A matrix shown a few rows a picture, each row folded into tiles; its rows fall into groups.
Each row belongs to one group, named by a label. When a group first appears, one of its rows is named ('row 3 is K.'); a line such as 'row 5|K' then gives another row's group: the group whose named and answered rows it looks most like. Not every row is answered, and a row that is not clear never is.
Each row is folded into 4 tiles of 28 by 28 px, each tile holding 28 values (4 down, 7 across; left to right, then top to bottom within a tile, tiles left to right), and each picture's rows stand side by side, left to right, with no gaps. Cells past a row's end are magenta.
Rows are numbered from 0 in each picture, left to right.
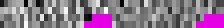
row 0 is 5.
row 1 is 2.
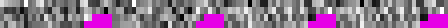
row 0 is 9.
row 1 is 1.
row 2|5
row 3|5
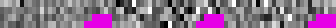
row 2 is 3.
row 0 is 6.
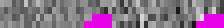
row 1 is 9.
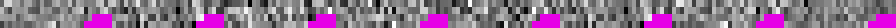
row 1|9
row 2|5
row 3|2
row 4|1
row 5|9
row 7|6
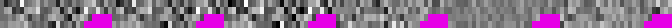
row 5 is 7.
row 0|1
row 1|1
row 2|1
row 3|2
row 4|9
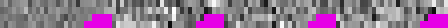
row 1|7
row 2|2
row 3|7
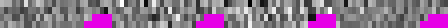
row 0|9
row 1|3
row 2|5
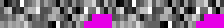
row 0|1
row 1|1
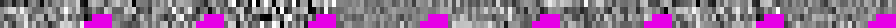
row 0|5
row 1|6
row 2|3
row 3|2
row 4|7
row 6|5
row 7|2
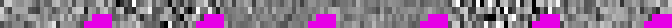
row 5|7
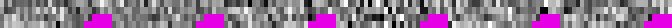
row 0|7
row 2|5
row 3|3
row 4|7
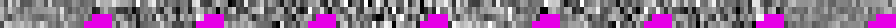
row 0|7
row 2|1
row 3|3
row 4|7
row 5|1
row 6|9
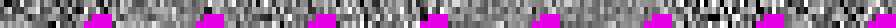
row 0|1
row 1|7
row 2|3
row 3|5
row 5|6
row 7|1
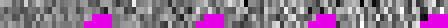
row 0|9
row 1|1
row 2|6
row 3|5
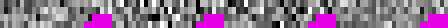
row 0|7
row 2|1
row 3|6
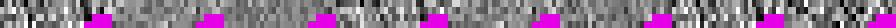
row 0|5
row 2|9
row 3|5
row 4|6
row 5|9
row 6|5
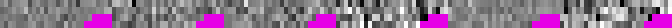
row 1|6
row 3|5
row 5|7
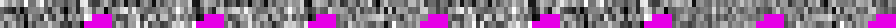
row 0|9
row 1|5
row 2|5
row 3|2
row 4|5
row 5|9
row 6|6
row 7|2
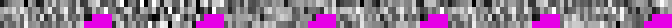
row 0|5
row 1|3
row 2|7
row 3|5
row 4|5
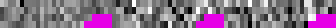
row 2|9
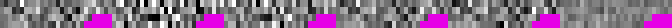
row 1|3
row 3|1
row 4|1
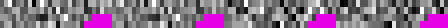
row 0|3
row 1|3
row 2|1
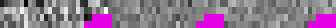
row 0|5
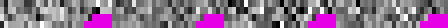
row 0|7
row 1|1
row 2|1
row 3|6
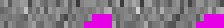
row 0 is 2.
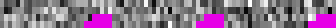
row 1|2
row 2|9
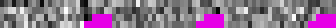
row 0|5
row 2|6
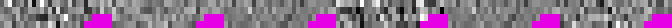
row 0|3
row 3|9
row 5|2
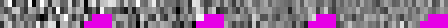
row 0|3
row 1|9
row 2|9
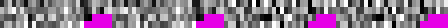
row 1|5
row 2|3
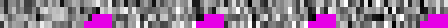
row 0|7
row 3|3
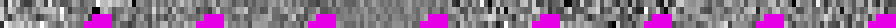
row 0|7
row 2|6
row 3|9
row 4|2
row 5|1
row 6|6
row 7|2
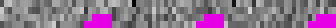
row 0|6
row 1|6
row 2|2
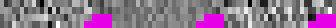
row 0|2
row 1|9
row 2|5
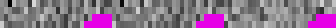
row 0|2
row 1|2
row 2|7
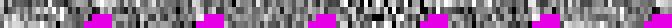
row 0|7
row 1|9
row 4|9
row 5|7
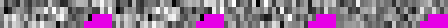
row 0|7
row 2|3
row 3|1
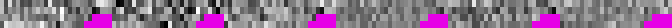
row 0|7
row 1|1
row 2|7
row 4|9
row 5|6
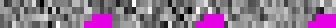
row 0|2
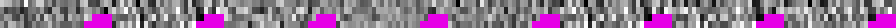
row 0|9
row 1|5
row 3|7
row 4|2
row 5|5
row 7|5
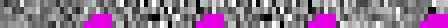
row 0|1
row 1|3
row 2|3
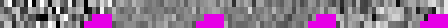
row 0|3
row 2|2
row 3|7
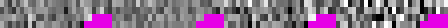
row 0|9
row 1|9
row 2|9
